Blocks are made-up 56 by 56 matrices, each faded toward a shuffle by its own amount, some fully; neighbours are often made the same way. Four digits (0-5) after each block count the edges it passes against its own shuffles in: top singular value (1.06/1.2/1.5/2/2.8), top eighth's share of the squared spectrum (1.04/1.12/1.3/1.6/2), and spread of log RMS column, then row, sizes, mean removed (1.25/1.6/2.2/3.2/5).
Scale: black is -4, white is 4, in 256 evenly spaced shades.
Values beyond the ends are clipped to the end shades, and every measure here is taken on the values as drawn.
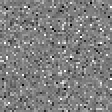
2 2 0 0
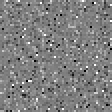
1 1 0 0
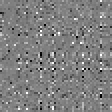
4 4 2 2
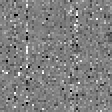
2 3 2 0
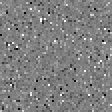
0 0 0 0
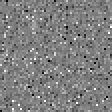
0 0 0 0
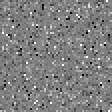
0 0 0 0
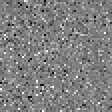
1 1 0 0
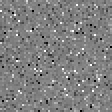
0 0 0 0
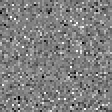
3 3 0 1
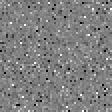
1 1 0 0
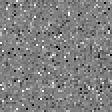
1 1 0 0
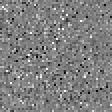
2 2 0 0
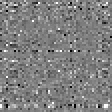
4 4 2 3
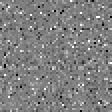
3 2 0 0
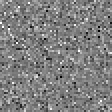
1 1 0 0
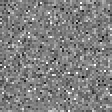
0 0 0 0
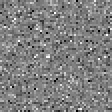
2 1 0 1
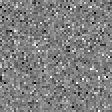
2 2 0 0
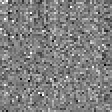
3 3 1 1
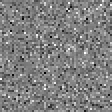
2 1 0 0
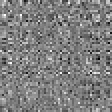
4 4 3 3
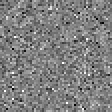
3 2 1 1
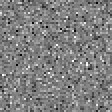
1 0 0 0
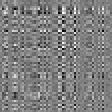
5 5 4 3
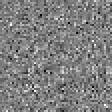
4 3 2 1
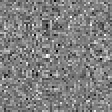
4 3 2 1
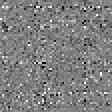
2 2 2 2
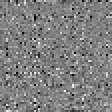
2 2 2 2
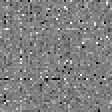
2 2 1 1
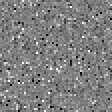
0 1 0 0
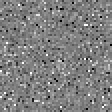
1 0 0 0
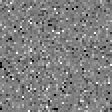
2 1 0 0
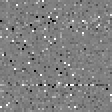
2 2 0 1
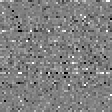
2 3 0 2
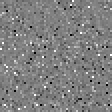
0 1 0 0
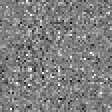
3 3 1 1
